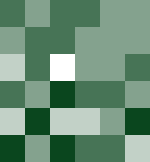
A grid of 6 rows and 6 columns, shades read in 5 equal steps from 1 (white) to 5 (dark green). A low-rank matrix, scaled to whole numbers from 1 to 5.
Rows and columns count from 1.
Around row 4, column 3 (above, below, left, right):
1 2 3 4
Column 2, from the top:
3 4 4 3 5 3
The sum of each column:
20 22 21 20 20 20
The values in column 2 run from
3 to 5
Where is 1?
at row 3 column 3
